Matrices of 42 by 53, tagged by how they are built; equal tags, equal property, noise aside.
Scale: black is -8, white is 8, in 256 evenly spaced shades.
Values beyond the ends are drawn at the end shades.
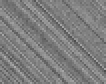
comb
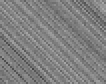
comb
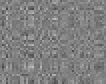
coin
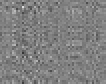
coin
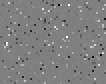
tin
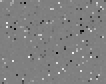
tin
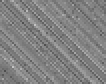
comb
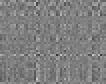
coin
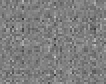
coin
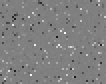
tin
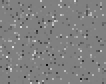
tin
